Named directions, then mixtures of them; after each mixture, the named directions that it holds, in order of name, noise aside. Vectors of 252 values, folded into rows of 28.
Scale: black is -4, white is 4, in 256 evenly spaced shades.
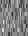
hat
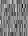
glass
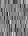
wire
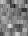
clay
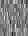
wire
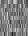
glass, wire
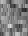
clay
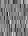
wire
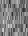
clay, hat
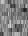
clay, wire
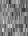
clay, hat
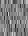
wire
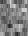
clay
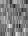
clay, wire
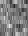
clay, wire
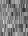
clay, hat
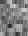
clay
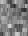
clay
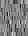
wire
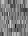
clay, wire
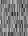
glass, hat
